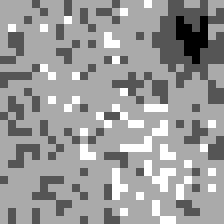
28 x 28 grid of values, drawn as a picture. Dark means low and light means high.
Odd rows or columns: none. Ninth with the highest average: bottom right. Ninth with the lowest average: top right. Stripes: none. Dips: one, in the top right.
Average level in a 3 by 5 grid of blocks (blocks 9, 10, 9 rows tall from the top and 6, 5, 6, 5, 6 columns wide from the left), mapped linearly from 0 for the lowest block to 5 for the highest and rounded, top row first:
33430 / 34443 / 33454
